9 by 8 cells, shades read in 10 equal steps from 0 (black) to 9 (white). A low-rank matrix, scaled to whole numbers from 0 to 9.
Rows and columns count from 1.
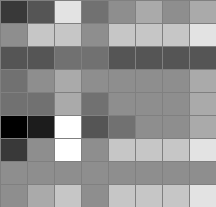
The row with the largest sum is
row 2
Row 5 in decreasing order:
6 6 5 5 5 4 4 4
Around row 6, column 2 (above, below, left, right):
4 5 0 9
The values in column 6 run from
3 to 7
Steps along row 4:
up up down same same same up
